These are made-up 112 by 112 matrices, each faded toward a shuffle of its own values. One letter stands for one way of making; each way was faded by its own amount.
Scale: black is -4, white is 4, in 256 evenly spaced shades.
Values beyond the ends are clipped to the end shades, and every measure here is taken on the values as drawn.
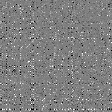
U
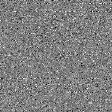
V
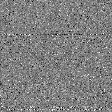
V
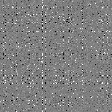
U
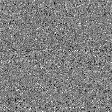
V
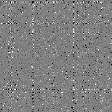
U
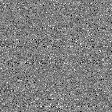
V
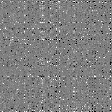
U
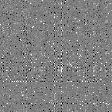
U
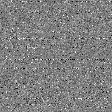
V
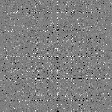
U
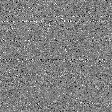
V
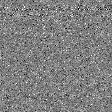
V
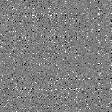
U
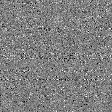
V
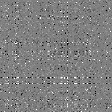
U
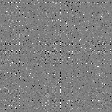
U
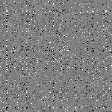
U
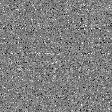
V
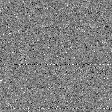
V
